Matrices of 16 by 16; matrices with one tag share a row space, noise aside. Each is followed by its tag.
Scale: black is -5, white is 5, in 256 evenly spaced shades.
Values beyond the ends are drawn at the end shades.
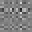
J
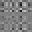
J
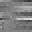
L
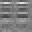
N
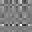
J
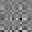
J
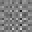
J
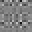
J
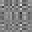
J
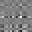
J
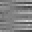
L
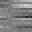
L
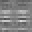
N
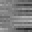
L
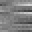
L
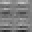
N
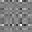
J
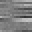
L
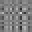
J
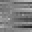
L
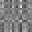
J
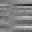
L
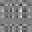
J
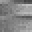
L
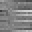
L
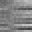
L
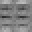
N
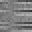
L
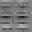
N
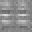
N
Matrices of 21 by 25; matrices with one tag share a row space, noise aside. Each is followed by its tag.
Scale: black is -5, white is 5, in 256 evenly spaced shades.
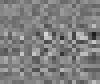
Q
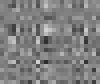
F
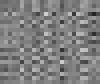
Q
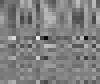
F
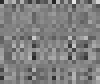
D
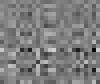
F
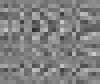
Q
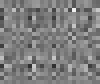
D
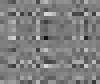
F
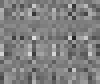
D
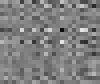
Q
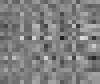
Q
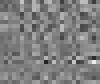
Q
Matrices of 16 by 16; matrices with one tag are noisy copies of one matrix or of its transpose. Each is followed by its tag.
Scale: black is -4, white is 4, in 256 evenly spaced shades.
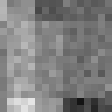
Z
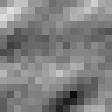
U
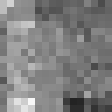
Z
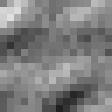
U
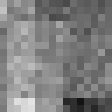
Z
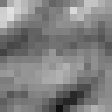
U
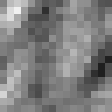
U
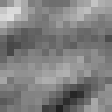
U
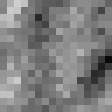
U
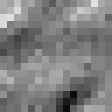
U
